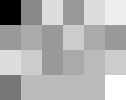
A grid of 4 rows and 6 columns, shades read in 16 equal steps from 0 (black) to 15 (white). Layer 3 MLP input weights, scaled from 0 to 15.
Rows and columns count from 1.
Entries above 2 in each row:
5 6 6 6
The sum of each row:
57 59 67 66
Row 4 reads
7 11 11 11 11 15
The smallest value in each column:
0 8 9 9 10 9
